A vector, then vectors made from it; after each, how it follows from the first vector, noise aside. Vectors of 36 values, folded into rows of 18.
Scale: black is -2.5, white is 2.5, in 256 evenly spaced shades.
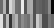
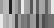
sign-scrambled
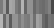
shrunk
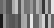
reversed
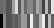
reversed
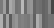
shrunk
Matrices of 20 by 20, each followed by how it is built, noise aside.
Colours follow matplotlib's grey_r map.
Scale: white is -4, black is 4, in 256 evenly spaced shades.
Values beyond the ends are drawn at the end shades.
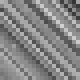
Toeplitz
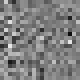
low rank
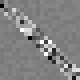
banded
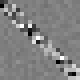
banded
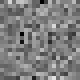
low rank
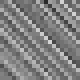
Toeplitz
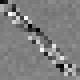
banded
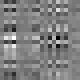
low rank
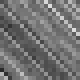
Toeplitz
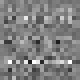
low rank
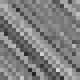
Toeplitz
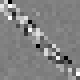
banded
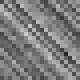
Toeplitz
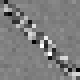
banded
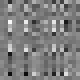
low rank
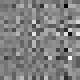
low rank
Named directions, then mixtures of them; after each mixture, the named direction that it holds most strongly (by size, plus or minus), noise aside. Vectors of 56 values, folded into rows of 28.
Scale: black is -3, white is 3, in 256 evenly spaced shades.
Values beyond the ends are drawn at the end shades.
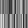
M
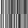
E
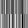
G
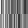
E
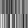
M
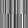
G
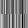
G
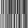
E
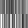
G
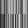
E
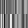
E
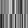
M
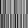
G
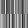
G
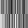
M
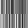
G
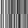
E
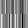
G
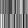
M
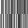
E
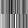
M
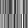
M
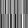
G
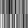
M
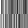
E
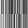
E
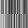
E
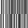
E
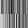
E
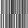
E
